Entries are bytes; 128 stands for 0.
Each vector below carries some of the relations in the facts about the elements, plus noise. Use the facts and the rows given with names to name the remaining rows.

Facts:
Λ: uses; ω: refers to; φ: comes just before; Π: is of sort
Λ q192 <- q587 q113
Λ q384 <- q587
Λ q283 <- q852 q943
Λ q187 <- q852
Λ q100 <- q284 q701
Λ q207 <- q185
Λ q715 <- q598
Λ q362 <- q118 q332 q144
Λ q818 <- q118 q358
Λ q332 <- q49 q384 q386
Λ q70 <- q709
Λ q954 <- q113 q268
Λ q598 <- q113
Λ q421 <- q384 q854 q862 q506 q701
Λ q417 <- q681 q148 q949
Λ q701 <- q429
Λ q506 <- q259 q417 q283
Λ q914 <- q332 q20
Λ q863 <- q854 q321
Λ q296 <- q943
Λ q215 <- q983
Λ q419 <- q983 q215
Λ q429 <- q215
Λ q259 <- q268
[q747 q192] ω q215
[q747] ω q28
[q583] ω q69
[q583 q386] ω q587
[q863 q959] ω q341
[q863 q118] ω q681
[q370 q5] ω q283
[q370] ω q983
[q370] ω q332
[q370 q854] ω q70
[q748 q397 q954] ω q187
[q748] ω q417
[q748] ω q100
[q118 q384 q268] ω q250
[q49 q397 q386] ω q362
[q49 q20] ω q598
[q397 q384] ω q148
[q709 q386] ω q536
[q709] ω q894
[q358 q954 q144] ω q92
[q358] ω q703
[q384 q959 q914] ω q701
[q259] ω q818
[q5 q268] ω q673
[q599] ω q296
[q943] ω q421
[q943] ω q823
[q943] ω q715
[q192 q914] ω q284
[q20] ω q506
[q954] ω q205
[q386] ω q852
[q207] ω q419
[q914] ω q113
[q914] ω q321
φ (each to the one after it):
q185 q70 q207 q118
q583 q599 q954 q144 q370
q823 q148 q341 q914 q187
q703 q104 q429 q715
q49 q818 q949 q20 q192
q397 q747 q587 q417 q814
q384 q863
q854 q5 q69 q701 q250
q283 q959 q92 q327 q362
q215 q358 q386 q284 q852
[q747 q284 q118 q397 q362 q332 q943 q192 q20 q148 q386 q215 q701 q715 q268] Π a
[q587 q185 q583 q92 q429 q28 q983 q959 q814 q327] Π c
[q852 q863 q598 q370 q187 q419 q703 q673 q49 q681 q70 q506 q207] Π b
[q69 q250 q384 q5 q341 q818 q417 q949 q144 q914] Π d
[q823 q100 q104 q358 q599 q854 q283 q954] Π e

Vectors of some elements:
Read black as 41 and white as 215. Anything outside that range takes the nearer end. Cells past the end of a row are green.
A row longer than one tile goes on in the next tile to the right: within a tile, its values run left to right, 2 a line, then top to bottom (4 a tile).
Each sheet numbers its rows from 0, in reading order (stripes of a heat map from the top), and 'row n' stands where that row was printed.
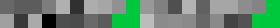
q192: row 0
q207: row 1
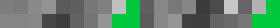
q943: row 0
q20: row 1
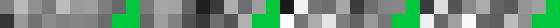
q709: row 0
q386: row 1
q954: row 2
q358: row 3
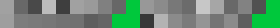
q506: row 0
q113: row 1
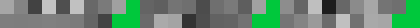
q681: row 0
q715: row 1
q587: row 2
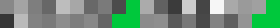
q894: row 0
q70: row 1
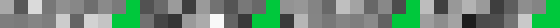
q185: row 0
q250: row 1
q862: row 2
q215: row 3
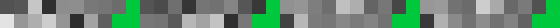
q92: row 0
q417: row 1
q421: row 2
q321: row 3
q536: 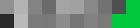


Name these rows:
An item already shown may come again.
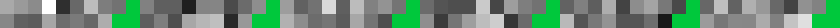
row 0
q49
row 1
q341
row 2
q673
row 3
q914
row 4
q187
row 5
q823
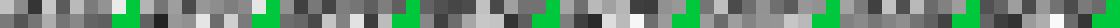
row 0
q863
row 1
q959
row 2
q818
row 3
q914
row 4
q384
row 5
q104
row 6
q681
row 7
q250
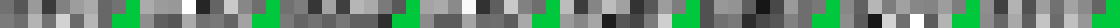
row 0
q327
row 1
q49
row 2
q852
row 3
q49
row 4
q215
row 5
q362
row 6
q5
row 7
q28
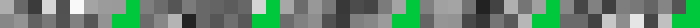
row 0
q70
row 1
q701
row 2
q148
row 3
q386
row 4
q818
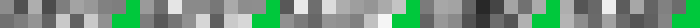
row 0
q983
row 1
q583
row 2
q854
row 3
q386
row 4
q703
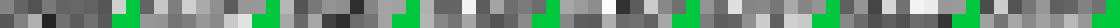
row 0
q701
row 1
q283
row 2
q747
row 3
q703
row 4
q49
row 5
q583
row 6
q370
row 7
q100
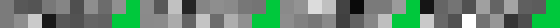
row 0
q284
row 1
q429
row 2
q397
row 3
q144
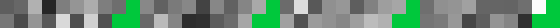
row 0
q814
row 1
q332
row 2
q599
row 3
q118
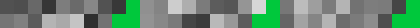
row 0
q417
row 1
q268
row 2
q748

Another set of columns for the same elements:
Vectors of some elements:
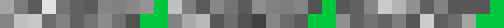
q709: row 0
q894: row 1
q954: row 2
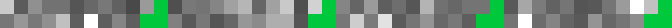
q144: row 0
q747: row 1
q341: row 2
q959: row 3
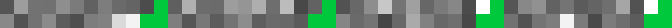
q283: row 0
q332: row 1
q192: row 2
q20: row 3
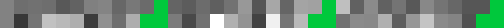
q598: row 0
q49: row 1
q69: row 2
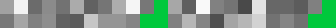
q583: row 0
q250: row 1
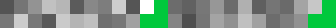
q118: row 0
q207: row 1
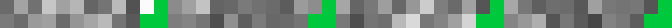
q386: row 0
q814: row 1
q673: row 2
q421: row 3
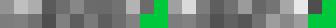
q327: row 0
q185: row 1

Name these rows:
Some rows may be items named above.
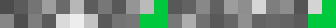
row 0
q370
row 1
q701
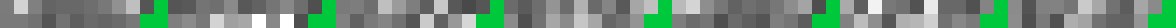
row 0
q983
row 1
q5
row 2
q358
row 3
q207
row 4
q28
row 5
q250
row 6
q187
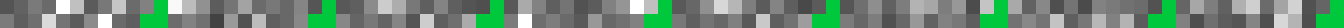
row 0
q397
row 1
q92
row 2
q954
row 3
q959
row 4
q954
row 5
q284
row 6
q818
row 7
q215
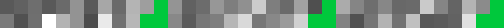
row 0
q49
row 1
q673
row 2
q681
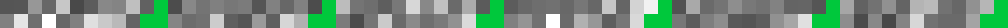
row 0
q384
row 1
q854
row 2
q703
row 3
q863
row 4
q823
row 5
q852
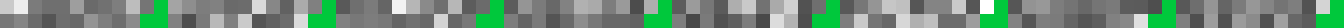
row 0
q587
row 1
q681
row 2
q148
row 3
q715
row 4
q215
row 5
q118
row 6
q104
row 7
q362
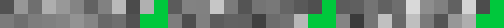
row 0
q943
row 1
q100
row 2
q70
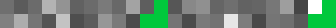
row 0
q748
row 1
q20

